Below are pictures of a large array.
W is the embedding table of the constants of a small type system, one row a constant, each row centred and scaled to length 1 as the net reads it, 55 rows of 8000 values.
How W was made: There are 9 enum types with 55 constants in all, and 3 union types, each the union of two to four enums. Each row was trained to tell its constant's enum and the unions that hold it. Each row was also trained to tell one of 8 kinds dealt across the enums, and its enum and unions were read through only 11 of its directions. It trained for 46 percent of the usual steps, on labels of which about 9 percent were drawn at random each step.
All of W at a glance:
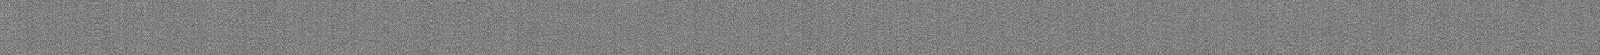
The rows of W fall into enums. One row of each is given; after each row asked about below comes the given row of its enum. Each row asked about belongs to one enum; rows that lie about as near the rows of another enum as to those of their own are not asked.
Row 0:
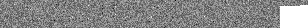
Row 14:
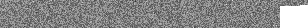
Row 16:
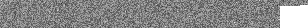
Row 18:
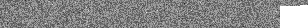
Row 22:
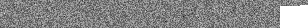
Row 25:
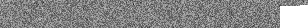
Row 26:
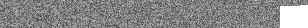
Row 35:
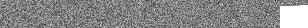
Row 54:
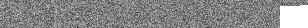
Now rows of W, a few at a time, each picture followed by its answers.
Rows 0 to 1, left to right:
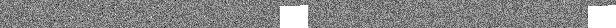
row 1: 0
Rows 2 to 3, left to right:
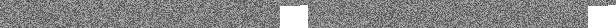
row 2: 16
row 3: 25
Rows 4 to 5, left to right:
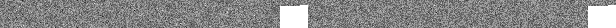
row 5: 35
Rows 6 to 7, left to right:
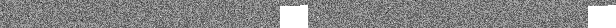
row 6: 26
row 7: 14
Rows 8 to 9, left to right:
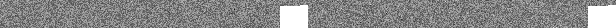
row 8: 35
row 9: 16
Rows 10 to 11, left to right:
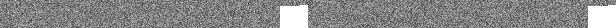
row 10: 26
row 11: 14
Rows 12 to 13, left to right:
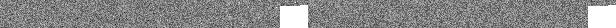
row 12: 54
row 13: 16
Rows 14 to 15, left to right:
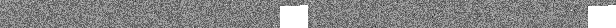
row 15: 35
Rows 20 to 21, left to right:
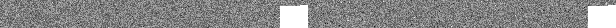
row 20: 14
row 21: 25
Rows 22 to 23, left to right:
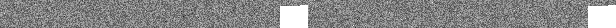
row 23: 0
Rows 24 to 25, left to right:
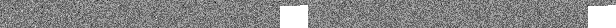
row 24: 16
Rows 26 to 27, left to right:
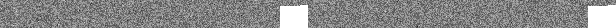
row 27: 14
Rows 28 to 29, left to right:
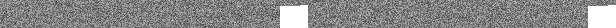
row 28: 26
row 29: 18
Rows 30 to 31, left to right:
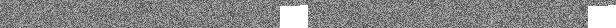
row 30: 26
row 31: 16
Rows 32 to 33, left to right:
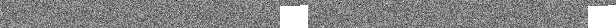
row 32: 25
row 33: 0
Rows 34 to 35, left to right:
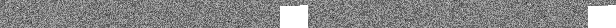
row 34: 14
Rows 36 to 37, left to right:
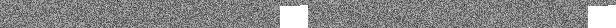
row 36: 54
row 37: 16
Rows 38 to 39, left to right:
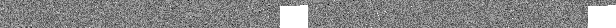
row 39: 14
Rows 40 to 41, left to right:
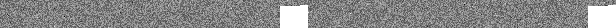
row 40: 18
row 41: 18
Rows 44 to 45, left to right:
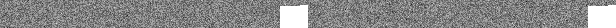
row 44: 26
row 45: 54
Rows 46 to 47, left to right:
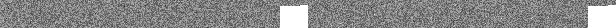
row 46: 16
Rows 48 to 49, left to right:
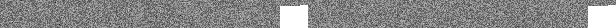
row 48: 35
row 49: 25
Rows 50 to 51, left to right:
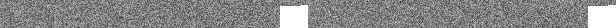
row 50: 54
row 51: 25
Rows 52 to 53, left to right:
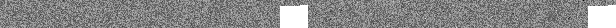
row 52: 14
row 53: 18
